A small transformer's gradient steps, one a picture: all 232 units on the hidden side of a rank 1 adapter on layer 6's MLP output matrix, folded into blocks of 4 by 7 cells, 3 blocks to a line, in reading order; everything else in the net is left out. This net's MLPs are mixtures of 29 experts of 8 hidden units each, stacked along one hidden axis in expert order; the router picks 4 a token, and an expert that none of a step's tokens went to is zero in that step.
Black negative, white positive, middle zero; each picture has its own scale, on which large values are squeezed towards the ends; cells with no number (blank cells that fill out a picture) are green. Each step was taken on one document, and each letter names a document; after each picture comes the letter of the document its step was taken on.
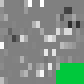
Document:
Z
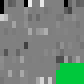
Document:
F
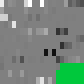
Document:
F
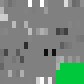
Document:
F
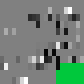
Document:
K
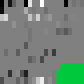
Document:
F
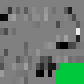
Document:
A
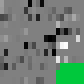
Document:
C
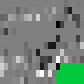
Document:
A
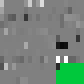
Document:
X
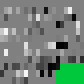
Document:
A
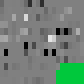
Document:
C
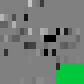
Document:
C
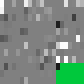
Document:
X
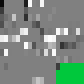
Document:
C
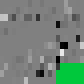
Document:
A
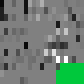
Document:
X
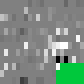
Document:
X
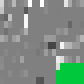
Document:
F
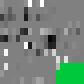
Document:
C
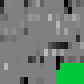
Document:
K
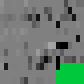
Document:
K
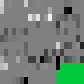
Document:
K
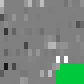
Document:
X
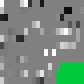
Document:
Z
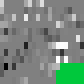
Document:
X
